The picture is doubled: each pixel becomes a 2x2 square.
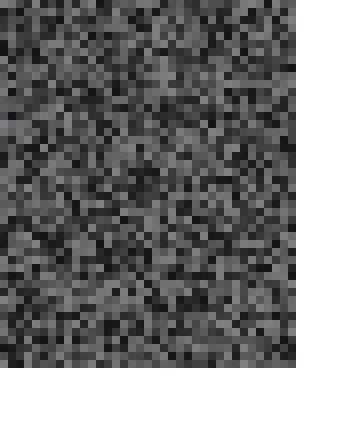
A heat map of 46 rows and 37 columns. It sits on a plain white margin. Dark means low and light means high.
Mirror symmetry: none. Stripes: none. Odd rows or columns: none. Grain: fine. Average level on the scale: 30%. Histogram: flat.
